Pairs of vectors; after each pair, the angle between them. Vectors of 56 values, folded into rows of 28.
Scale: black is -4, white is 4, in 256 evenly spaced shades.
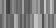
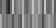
partly aligned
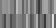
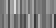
orthogonal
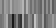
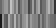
orthogonal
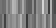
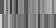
orthogonal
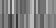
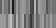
nearly opposite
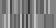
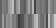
orthogonal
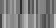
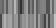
nearly parallel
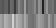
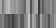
partly opposed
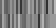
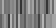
nearly parallel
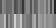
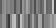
partly aligned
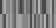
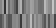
partly opposed
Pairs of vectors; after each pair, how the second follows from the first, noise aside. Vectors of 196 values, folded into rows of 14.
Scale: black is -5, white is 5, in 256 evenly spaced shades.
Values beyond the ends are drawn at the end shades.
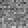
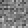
copied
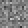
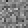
reversed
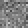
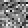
scaled up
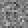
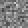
negated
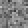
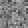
copied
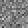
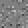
partly zeroed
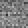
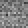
copied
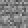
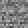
reversed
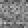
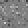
partly zeroed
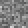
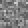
wrapped around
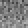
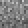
negated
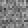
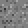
partly zeroed
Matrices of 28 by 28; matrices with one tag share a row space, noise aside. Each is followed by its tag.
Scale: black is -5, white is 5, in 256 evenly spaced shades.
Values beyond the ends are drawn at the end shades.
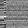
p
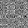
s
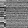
p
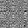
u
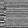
p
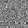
s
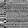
p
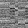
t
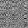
u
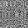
s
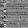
p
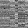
t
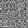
s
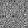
u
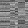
t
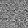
s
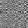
s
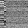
p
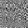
s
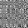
s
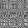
u
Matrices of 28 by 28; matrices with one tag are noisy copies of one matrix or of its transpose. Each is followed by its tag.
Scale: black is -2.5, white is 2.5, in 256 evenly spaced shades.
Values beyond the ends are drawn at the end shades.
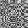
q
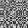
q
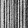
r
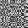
q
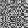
q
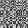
q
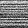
r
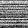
r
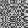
q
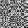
q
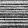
r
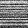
r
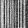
r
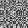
q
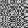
q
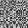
q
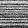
r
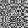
q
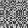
q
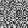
q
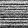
r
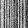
r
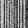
r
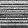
r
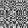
q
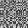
q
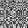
q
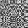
q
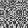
q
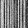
r
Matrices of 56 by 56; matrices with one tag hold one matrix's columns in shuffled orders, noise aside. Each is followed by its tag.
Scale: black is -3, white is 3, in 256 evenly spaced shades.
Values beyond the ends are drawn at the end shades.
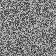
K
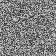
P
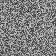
K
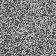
K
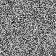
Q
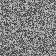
K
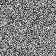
Q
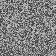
K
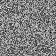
K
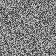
Q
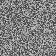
Q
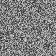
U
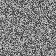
Q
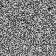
P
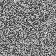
P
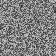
U
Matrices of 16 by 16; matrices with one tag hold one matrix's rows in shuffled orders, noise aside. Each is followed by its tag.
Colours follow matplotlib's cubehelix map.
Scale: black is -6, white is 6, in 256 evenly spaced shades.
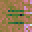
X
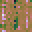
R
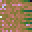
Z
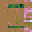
X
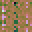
R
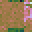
X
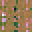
R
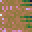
Z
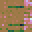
X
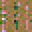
R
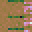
X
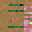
X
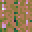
R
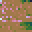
Z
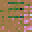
X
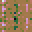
R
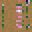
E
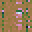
E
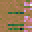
X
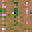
R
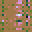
E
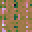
R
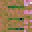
X
